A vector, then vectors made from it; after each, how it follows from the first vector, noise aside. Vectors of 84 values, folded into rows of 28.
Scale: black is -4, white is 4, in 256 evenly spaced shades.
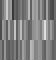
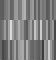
reversed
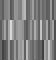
reversed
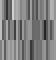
negated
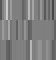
partly zeroed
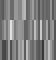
reversed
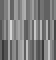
reversed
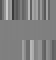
partly zeroed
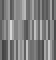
reversed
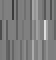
partly zeroed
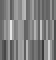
reversed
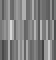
reversed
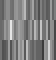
reversed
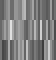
reversed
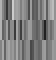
negated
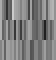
negated
